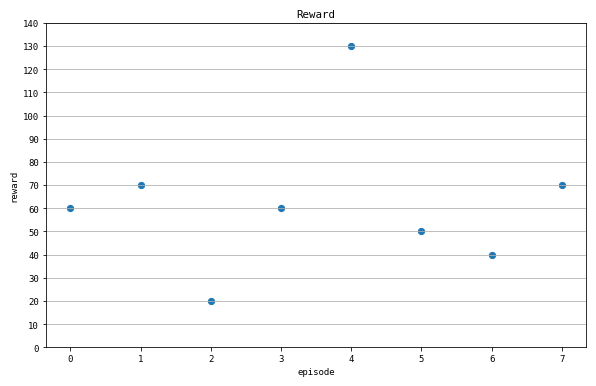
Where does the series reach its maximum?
4
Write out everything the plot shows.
Title: Reward
x-axis: episode, ticks 0 1 2 3 4 5 6 7
y-axis: reward, ticks 0 10 20 30 40 50 60 70 80 90 100 110 120 130 140
Values:
60 70 20 60 130 50 40 70
